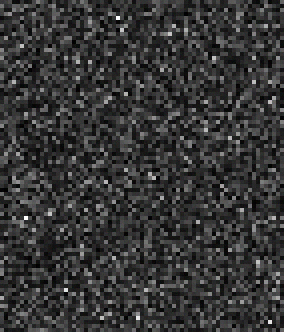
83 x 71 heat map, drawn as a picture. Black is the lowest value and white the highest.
Grain: fine. Slope: none. Seam: none. Mirror symmetry: none. Average level on the scale: 20%. Histogram: skewed, a long tail of high values.
